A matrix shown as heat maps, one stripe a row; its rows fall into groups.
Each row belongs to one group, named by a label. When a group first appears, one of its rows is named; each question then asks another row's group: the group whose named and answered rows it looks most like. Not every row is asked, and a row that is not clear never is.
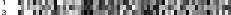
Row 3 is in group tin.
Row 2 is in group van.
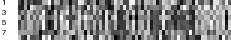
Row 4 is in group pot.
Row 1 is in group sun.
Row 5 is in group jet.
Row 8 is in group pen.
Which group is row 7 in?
tin
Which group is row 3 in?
jet
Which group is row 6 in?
jet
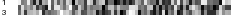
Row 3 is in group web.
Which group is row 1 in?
pen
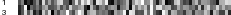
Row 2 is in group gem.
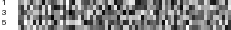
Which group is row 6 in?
pot
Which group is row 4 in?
sun
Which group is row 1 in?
web
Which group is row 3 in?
pen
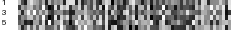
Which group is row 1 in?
tin
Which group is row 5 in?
pen
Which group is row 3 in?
pot
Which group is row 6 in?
pot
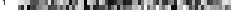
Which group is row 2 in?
gem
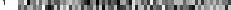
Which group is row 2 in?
jet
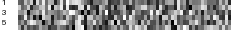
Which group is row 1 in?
tin
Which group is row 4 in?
sun
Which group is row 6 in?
gem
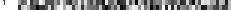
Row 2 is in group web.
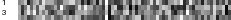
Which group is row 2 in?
pot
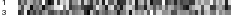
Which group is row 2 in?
web
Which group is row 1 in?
jet
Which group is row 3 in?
gem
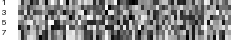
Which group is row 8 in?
tin
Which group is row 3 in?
gem
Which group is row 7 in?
tin
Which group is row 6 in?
sun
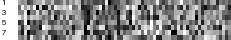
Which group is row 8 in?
sun
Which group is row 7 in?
gem
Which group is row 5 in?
gem
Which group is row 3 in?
van
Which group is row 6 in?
pen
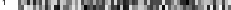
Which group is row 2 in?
tin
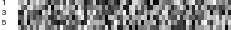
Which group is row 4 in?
gem
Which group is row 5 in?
sun
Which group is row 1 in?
van
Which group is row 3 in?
sun
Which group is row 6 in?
pot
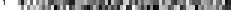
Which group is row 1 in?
pot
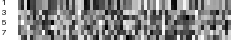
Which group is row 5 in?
web
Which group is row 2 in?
gem
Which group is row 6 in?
web
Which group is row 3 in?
web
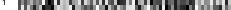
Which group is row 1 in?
jet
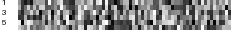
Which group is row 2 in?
pot
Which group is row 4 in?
sun
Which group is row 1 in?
pen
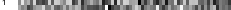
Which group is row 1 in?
web
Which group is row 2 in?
van
